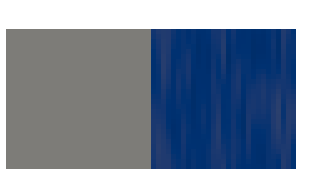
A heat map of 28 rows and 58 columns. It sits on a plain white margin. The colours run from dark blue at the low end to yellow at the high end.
The table splits into one row of 2 panels. Panel 1,1: middling, flat. Panel 1,2: very low, streaked downward, faint in contrast.
